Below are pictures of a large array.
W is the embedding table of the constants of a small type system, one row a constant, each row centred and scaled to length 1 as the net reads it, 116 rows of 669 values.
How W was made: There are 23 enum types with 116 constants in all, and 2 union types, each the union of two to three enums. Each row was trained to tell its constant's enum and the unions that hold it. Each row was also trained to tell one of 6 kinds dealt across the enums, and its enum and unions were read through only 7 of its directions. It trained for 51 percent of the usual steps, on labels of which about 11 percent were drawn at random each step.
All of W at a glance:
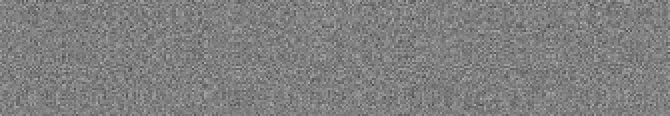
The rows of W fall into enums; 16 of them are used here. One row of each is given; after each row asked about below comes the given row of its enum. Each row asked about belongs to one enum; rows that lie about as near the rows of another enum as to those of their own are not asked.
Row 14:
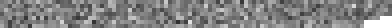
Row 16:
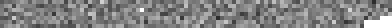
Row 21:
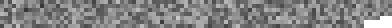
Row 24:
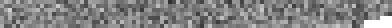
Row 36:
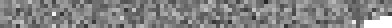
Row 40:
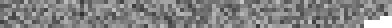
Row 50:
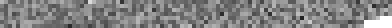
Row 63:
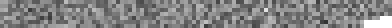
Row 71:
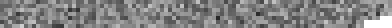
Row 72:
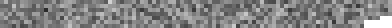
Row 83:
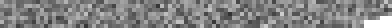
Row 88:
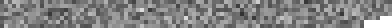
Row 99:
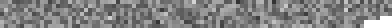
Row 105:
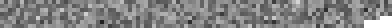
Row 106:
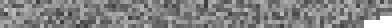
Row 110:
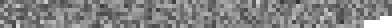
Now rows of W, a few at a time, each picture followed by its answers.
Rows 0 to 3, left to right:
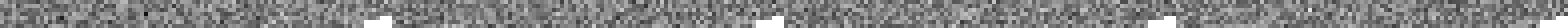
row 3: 63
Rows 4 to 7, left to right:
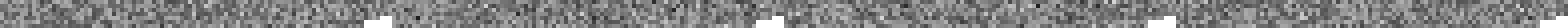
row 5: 24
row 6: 14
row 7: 63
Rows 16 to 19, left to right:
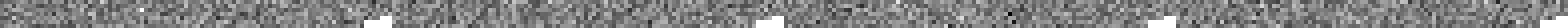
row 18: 72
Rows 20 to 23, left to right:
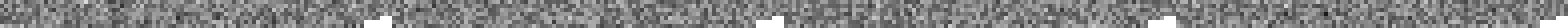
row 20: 105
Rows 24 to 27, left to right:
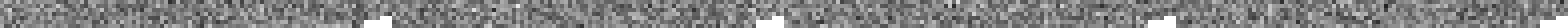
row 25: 72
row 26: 24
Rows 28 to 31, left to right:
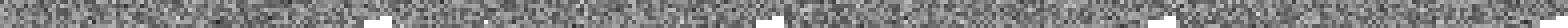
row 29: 88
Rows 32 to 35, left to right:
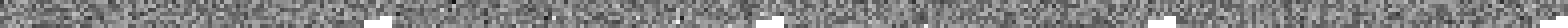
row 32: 88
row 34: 36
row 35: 105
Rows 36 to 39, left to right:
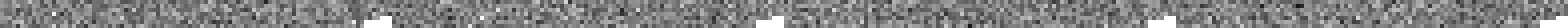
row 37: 72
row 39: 14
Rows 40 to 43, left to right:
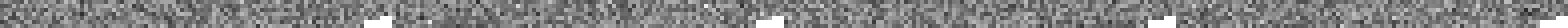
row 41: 50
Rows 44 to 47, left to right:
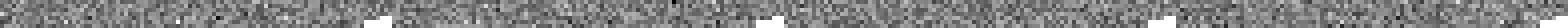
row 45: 63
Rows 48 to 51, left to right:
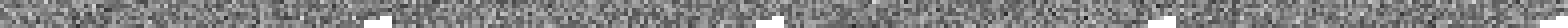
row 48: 24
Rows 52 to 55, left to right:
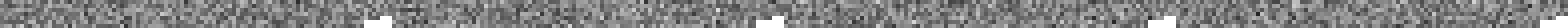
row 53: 110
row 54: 88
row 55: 83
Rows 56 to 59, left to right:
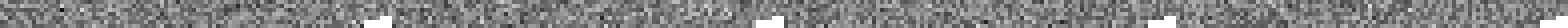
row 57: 83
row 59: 88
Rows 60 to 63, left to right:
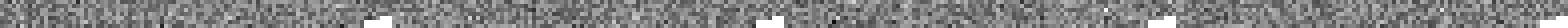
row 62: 50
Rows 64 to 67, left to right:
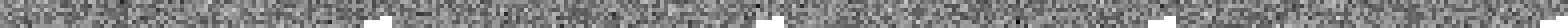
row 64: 110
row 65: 99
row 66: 50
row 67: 71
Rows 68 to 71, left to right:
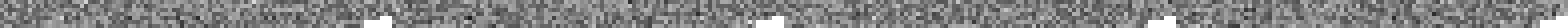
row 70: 24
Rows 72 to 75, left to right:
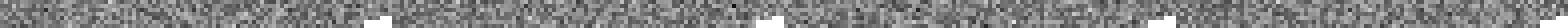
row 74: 71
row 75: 105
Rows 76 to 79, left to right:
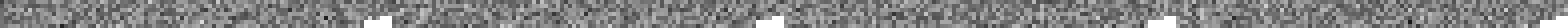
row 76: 16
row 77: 71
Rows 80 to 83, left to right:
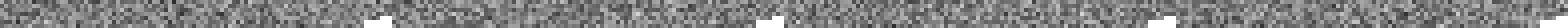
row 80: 83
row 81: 50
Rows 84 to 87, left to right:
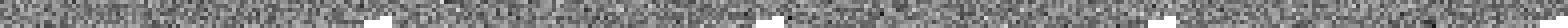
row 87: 63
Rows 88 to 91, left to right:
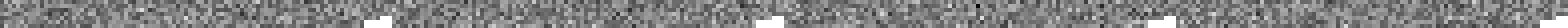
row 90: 63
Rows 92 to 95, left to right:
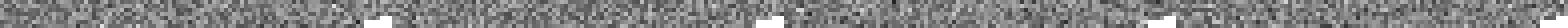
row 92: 83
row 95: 83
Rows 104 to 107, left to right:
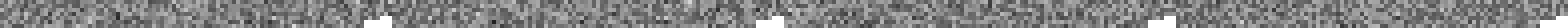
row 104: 105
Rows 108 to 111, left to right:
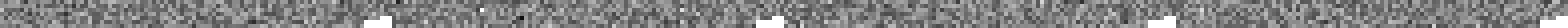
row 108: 99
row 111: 88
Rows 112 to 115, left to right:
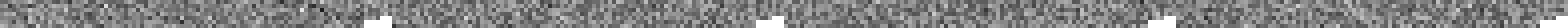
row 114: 50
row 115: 72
